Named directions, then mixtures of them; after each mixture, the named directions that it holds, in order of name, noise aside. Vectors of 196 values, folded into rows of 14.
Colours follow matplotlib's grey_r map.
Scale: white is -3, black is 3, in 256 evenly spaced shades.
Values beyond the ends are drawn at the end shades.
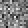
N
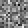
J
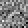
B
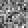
B, J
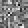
J, N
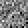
B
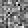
J, N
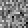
B, N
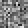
J, N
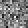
N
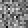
N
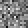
N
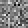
B, J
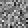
B, J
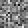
J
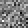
B, J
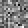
J, N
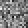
B, N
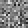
B, J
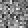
N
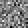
B, J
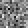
N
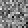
B, N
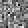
J, N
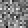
N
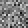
B, J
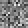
B, J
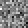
B, N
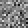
B, J
